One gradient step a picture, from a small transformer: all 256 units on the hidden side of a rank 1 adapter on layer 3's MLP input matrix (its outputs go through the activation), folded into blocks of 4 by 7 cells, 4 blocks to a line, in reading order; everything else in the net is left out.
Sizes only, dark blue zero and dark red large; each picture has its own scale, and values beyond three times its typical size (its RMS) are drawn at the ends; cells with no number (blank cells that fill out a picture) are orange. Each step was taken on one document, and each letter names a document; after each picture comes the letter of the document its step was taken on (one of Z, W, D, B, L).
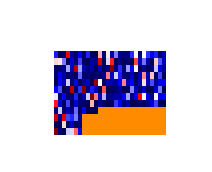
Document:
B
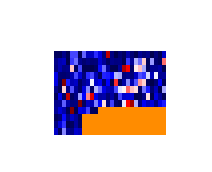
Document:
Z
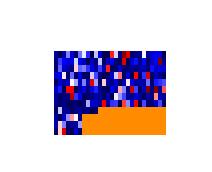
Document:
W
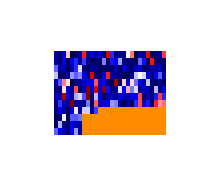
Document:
Z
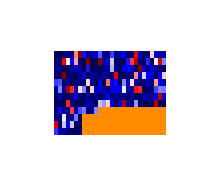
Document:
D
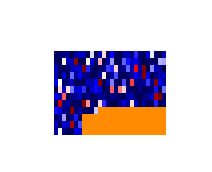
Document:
D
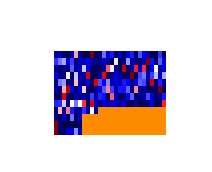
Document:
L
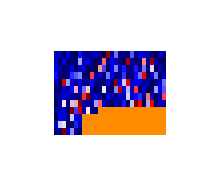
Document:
Z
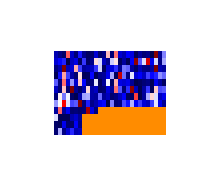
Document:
Z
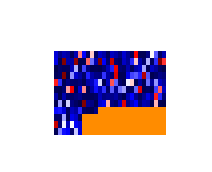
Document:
D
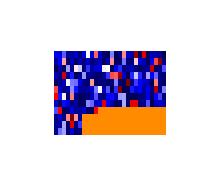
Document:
W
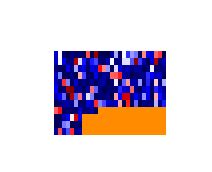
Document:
W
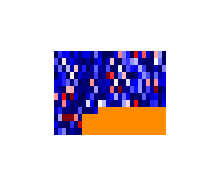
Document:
W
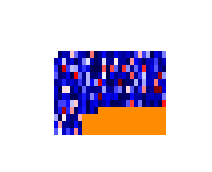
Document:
L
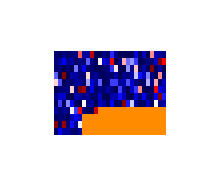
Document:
D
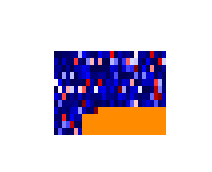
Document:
D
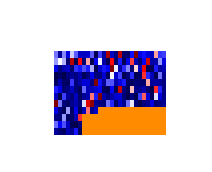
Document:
B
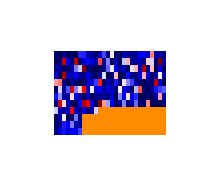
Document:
D
